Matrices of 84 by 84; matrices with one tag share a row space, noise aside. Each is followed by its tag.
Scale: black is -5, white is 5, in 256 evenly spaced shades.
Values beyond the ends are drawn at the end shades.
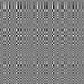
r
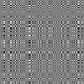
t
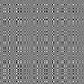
r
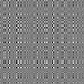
r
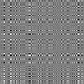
t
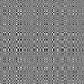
r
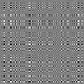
t
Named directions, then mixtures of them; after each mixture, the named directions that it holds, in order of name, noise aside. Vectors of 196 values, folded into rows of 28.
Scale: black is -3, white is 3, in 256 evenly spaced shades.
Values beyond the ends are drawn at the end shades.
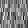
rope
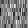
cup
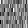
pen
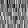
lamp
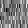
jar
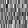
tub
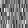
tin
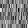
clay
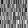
cup, lamp, pen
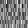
lamp, tub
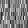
rope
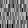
tin, tub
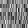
clay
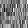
jar, pen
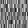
tub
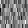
cup, pen, tin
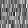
cup, jar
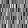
clay, cup, tin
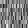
clay, tin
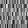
tub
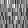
lamp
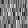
cup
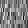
rope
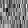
jar, lamp, rope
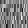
clay, tin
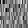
jar, pen, rope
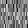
tin, tub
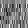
jar, rope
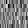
tub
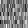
lamp, pen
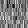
lamp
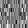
tin, tub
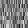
lamp, rope, tin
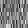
jar, tin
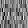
rope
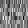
lamp, rope
